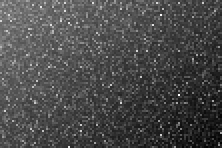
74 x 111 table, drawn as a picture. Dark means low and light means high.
The bottom right is the ninth with the lowest average. The field climbs toward the top left. No single row or column stands out from its neighbours. Neither half mirrors the other. The top left is the ninth with the highest average.
